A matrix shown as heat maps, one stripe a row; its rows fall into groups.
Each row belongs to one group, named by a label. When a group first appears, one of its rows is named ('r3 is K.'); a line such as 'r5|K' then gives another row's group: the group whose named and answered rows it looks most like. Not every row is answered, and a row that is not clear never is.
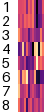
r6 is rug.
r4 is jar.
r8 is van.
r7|rug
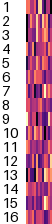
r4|van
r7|van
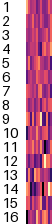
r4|jar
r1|rug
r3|jar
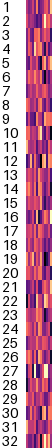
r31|rug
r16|jar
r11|rug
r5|jar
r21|jar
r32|van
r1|jar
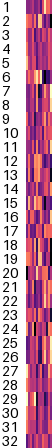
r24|van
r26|jar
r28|rug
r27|rug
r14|jar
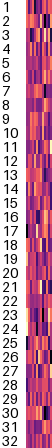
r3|van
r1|van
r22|rug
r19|rug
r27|jar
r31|van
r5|jar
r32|jar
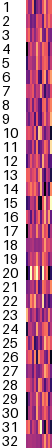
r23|rug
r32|van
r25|van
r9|jar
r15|jar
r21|jar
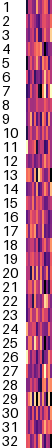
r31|van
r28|jar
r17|rug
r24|rug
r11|rug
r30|jar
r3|jar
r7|jar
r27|van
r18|jar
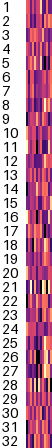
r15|jar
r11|rug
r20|rug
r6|van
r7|van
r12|van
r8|van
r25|van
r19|van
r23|jar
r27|van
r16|rug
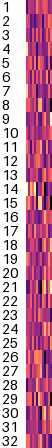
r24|van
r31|jar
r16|van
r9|jar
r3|jar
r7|rug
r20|van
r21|jar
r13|jar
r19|rug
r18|jar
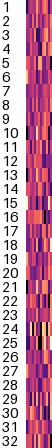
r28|jar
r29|jar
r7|jar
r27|rug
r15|rug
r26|van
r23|jar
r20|rug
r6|rug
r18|jar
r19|rug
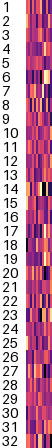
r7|rug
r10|jar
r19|van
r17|van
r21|jar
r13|van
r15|rug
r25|rug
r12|jar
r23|jar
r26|van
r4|van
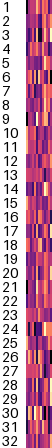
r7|van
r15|rug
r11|rug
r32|jar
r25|rug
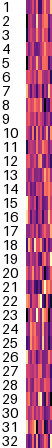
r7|rug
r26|rug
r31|rug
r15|rug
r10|jar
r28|van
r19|jar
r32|jar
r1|jar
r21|van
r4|van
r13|van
